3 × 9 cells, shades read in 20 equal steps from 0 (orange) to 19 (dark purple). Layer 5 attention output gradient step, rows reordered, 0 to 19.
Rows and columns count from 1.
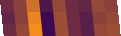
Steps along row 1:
down down up down up up down up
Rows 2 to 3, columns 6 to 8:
14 16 11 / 14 16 10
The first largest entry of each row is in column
4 4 4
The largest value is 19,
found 2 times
